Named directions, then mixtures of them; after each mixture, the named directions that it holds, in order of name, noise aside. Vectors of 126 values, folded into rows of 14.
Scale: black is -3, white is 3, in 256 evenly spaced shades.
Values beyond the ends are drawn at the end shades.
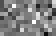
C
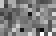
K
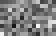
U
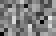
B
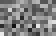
U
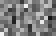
B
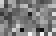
K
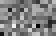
U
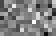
C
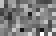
K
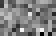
K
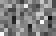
B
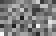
U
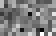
K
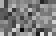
K, U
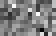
C, K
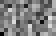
B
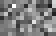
B, C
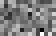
K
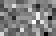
B, C
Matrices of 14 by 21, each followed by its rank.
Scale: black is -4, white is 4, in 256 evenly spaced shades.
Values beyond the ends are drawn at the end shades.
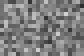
full rank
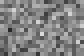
full rank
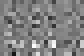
three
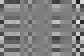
one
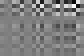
one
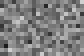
full rank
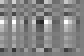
one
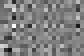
three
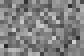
full rank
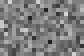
full rank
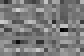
three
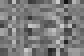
three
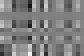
one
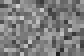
full rank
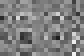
three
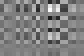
one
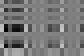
one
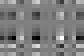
one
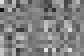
three
